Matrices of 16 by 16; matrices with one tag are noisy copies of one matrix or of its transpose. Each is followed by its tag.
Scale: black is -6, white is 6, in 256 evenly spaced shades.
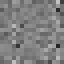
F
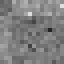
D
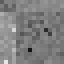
D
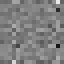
F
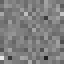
F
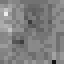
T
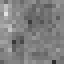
T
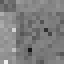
D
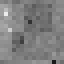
T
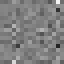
F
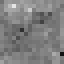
T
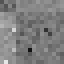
D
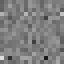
F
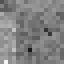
D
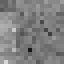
D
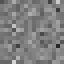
F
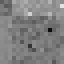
D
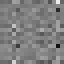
F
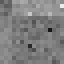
D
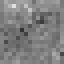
T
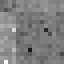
D
